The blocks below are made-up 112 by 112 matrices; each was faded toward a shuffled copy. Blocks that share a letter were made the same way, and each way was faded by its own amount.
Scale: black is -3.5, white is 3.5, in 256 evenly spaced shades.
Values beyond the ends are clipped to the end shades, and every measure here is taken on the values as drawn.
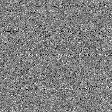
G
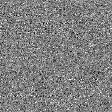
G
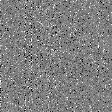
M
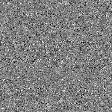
G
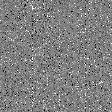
M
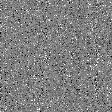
M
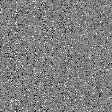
M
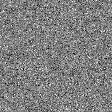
G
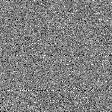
G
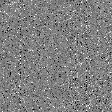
M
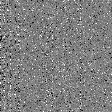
M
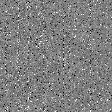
M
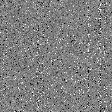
M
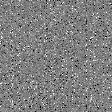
M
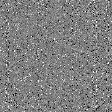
M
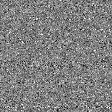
G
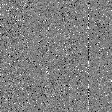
M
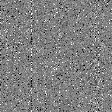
M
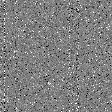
M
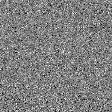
G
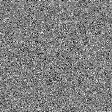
G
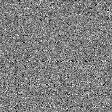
G
